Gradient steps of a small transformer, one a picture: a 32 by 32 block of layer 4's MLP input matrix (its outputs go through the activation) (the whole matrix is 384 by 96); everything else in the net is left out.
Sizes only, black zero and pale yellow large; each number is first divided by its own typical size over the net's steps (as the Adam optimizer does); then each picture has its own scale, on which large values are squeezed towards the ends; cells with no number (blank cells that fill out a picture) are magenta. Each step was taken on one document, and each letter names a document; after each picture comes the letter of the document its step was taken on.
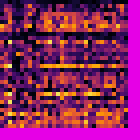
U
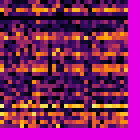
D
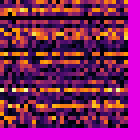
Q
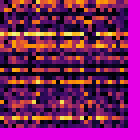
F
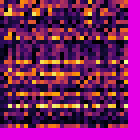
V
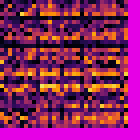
D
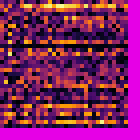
U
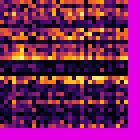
F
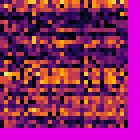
D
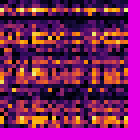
Q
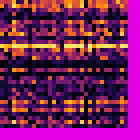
F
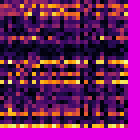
V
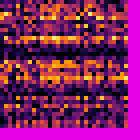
V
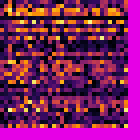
V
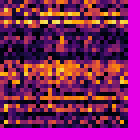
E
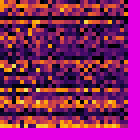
D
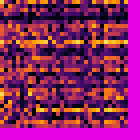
E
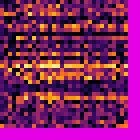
V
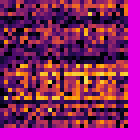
E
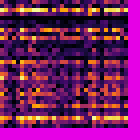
Q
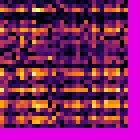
Q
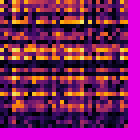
F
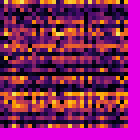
F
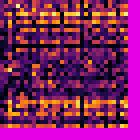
V
